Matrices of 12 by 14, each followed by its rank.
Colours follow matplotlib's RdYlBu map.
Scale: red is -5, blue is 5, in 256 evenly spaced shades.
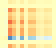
one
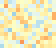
full rank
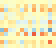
two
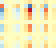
one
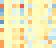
two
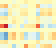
two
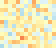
full rank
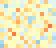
full rank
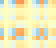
one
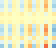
one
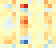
two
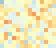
full rank
